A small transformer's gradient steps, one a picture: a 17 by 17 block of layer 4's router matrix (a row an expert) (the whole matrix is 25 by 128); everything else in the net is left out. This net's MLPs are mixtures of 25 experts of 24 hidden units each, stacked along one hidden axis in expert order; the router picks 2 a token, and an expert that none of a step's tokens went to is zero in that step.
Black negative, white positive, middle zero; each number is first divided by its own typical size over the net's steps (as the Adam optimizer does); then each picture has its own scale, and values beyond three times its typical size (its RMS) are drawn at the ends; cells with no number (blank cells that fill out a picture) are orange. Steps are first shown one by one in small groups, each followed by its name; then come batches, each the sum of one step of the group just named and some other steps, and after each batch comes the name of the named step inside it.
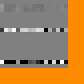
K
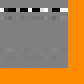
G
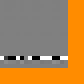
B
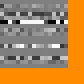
B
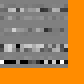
K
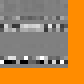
K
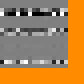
G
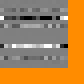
G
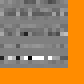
G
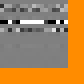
G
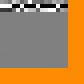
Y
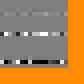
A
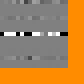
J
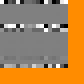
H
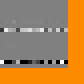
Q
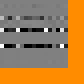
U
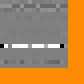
Y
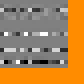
A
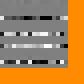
J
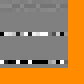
Y
